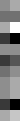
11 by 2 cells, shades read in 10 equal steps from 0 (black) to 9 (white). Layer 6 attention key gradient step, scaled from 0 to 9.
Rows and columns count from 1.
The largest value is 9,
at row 3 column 2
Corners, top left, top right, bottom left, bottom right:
5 6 6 7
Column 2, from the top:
6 4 9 0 5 3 5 6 6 0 7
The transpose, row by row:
5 4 6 2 5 2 4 5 5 2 6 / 6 4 9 0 5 3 5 6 6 0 7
